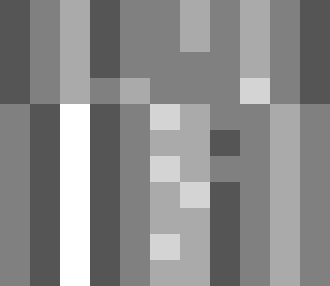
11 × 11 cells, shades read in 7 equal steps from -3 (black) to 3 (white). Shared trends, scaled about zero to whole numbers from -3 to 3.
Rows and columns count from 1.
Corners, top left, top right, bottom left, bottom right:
-1 -1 0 0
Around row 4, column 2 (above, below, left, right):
0 -1 -1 1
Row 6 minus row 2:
1 -1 2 0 0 1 0 -1 -1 1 1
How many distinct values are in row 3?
3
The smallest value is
-1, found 30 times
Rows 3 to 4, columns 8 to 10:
0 1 0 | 0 2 0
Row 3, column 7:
0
